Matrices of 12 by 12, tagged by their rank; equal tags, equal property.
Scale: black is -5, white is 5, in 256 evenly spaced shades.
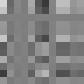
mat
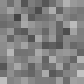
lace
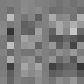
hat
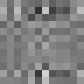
hat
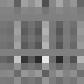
mat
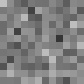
lace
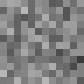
lace
